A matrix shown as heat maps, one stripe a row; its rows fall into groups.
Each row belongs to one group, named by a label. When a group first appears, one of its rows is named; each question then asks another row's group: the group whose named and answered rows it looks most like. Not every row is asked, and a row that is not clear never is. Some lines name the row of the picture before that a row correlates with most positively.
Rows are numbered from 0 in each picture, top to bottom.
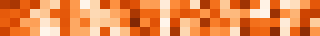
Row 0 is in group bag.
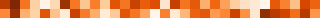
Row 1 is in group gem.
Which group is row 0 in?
bag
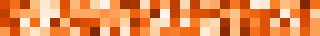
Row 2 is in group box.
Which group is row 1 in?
bag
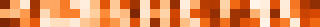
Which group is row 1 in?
bag
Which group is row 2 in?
bag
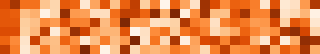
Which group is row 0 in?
bag
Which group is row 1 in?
bag
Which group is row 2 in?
gem
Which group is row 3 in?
gem
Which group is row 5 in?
gem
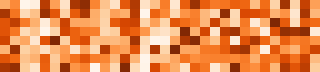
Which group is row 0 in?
gem
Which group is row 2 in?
bag
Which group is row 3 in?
gem
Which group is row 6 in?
gem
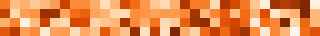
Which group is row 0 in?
gem
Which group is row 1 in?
box
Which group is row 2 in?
gem
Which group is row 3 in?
bag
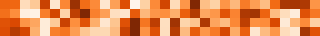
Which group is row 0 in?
gem
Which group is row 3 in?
bag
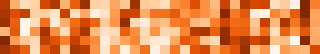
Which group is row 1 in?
bag
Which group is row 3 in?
gem
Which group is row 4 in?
box
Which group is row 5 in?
box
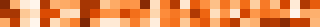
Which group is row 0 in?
box
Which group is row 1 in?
box
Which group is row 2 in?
gem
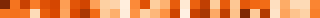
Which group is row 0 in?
box
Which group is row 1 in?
box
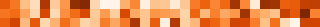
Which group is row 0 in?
gem
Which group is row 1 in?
gem
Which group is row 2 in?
bag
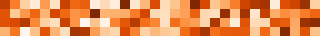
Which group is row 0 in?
gem
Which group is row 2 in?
bag
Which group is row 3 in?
gem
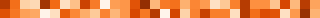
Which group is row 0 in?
box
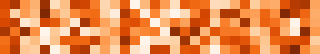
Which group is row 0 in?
gem
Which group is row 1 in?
gem
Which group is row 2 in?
box
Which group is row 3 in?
bag
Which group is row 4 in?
gem
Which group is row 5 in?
gem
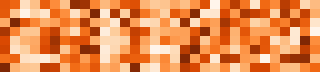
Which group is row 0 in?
gem
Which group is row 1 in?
box
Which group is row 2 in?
gem
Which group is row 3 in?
box
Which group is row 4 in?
box
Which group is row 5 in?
box
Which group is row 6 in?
gem
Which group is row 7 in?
box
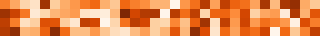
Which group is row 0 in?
gem
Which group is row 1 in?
bag
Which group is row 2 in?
box
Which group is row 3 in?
box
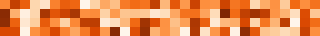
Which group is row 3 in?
box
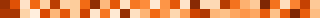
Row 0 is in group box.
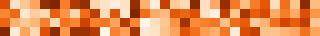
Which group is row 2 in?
gem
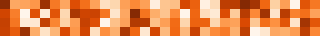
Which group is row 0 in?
box
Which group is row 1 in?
box
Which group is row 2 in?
box
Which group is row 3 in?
bag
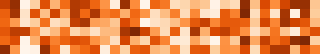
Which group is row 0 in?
gem
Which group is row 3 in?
bag
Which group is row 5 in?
box
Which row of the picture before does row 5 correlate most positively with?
2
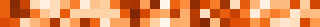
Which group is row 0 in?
bag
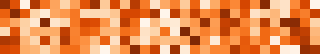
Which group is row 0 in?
box
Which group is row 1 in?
bag
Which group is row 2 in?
gem
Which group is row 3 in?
gem
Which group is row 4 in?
gem
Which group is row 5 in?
bag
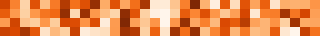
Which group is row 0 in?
box
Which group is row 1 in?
gem
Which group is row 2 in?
gem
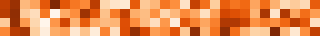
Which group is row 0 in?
box
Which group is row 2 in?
gem
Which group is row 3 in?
bag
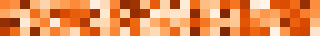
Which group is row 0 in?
bag
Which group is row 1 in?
box
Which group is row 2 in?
gem
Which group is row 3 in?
box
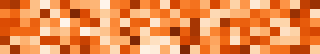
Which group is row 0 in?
bag
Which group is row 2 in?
box
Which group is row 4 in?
box
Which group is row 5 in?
gem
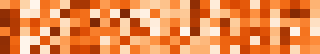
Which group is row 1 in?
gem
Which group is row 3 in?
box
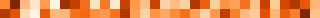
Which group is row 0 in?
gem
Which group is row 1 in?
gem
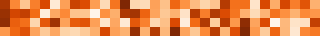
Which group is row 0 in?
gem
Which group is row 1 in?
bag
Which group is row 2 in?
box
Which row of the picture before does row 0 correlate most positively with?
1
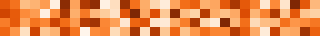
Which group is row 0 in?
gem
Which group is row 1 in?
bag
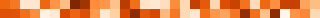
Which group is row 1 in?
bag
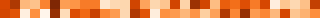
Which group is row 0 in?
box
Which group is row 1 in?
box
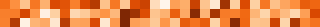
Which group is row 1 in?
bag
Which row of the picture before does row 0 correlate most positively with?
1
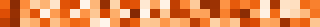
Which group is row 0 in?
bag
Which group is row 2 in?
gem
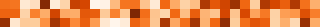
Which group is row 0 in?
gem
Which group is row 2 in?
box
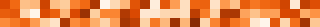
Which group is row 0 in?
box
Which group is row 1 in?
gem
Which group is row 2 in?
bag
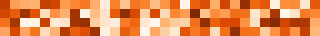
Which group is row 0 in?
box
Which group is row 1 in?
bag
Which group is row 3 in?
gem
